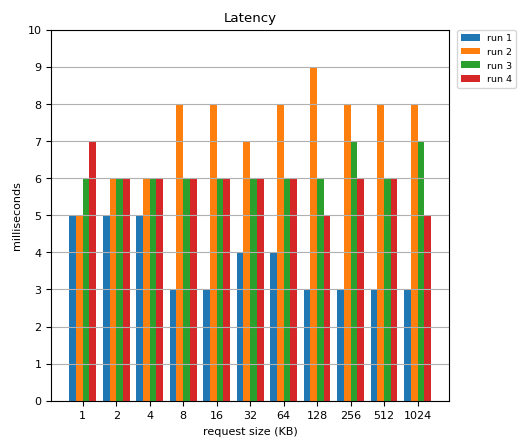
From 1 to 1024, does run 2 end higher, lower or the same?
higher
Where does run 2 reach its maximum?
128
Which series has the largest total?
run 2
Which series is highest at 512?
run 2
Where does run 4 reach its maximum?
1
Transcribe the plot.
Title: Latency
x-axis: request size (KB), ticks 1 2 4 8 16 32 64 128 256 512 1024
y-axis: milliseconds, ticks 0 1 2 3 4 5 6 7 8 9 10
Legend: run 1, run 2, run 3, run 4
Values:
run 1: 5 5 5 3 3 4 4 3 3 3 3
run 2: 5 6 6 8 8 7 8 9 8 8 8
run 3: 6 6 6 6 6 6 6 6 7 6 7
run 4: 7 6 6 6 6 6 6 5 6 6 5
